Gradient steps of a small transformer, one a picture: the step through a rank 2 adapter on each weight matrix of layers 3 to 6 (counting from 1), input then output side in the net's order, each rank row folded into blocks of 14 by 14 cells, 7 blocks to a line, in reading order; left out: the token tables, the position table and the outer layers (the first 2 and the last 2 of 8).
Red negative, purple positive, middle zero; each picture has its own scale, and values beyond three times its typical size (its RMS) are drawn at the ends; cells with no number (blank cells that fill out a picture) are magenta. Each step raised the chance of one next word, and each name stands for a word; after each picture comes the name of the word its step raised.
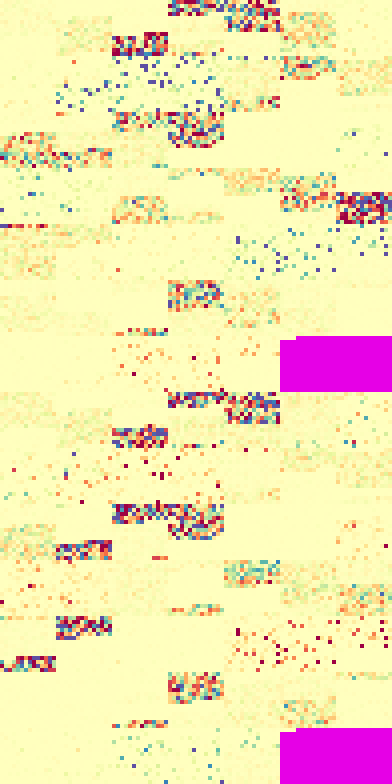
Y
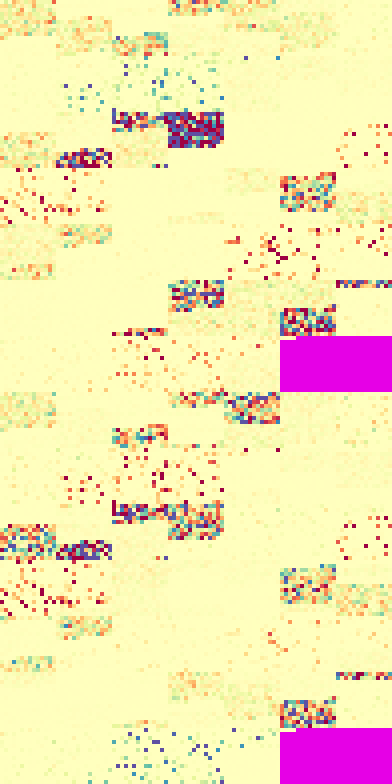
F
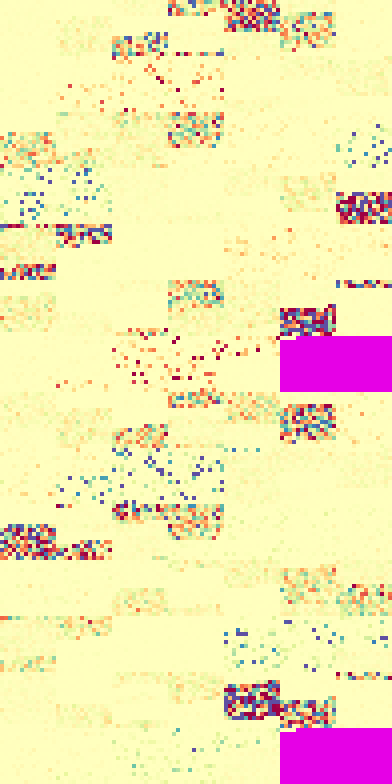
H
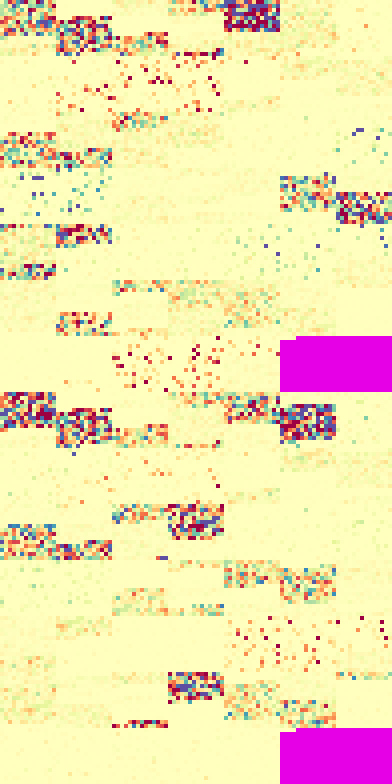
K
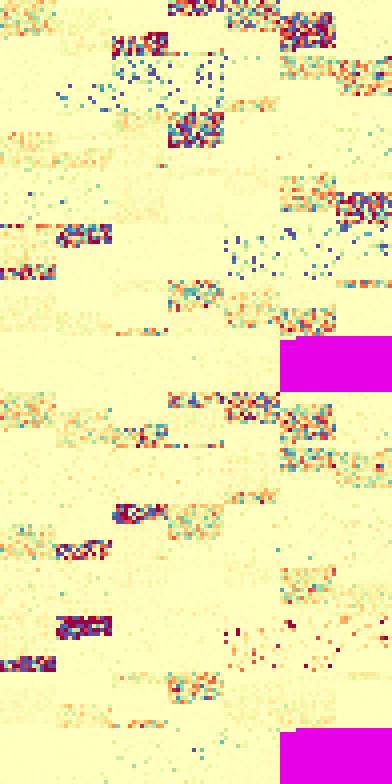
Y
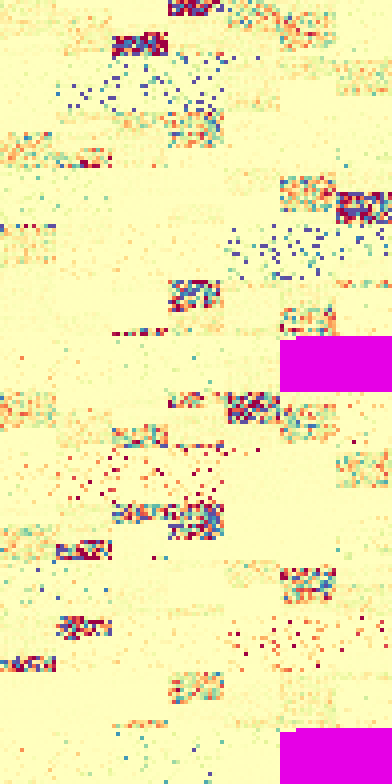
Y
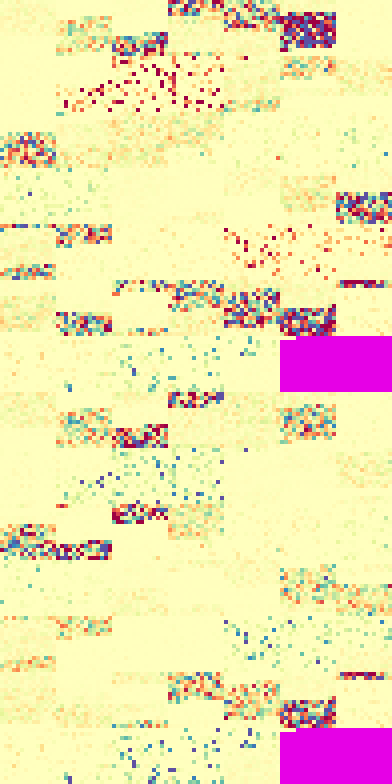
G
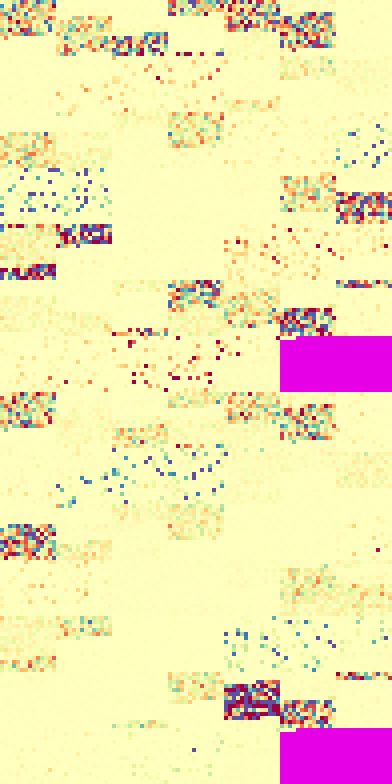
H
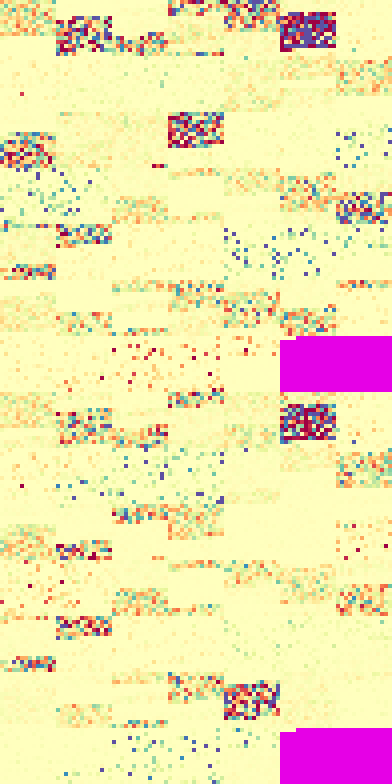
G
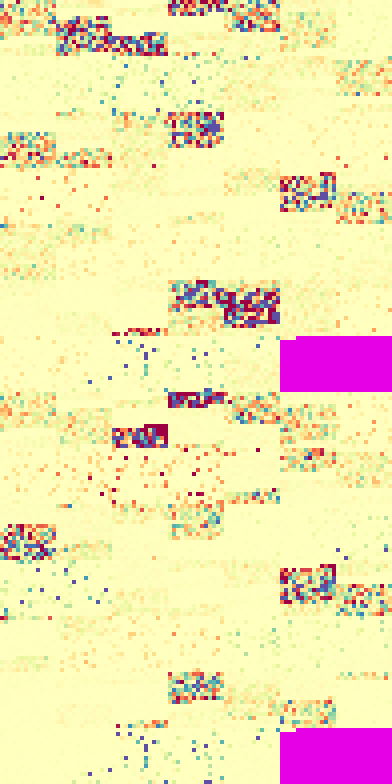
G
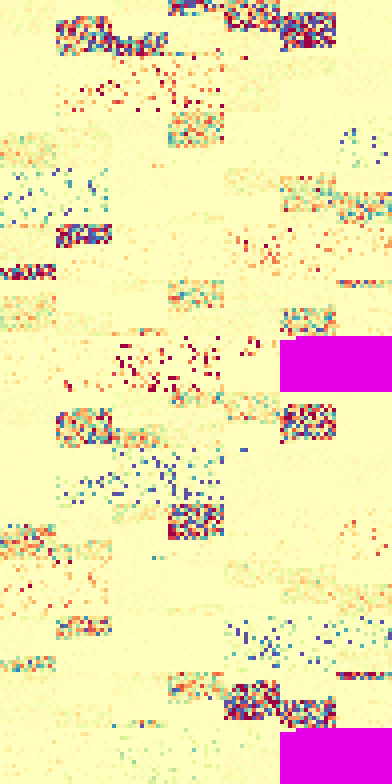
H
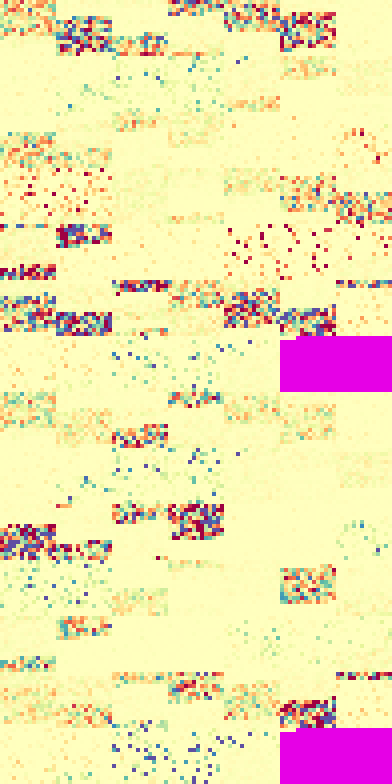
G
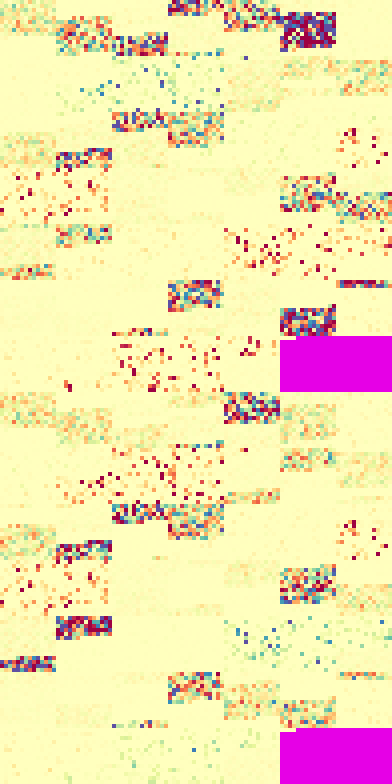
F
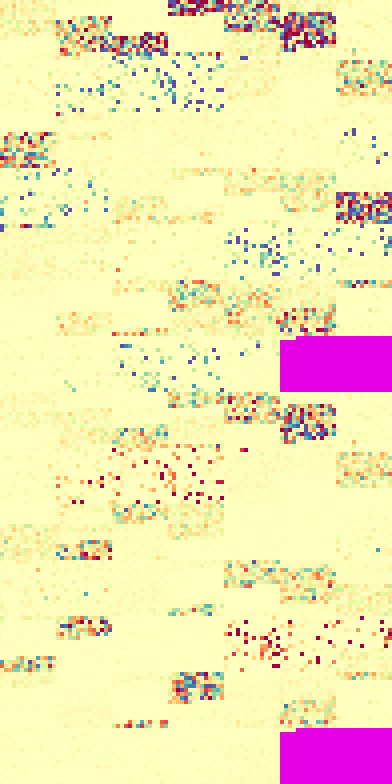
Y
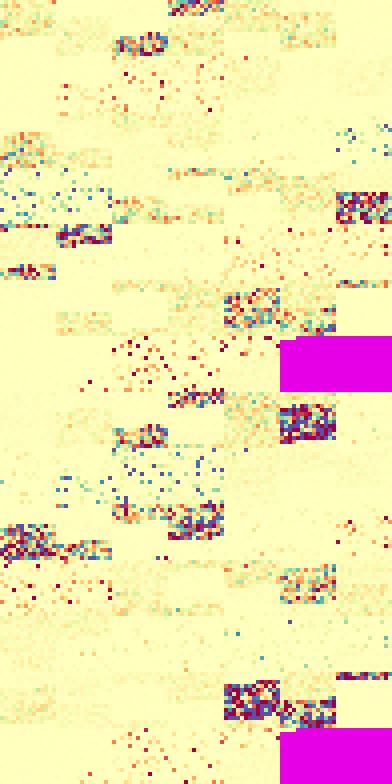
H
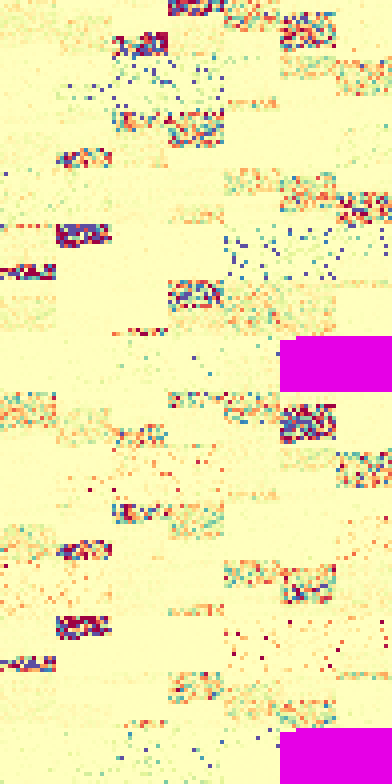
Y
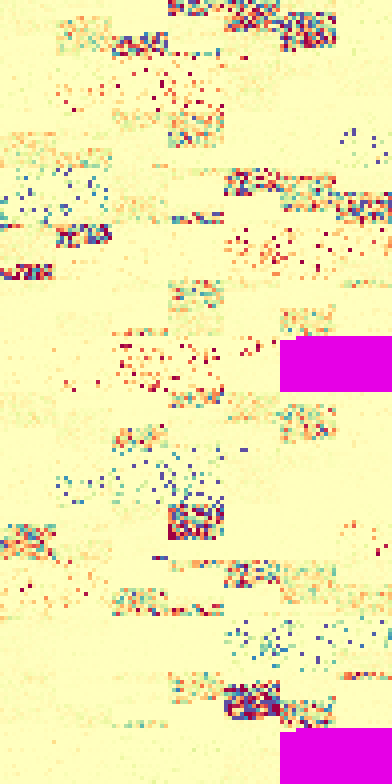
H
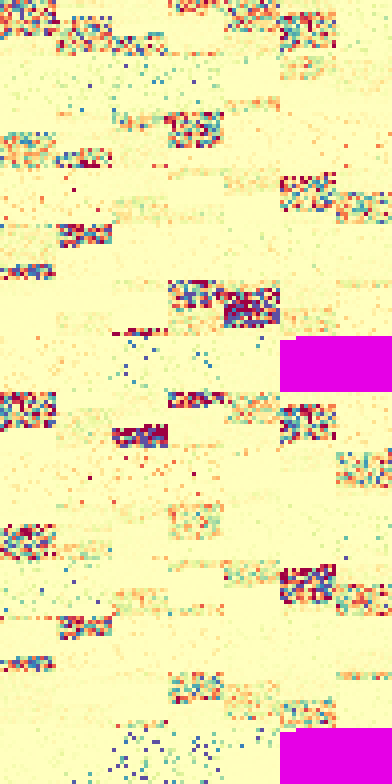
G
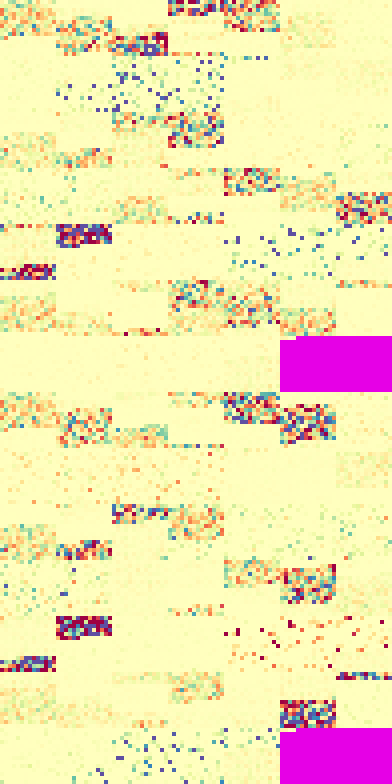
Y
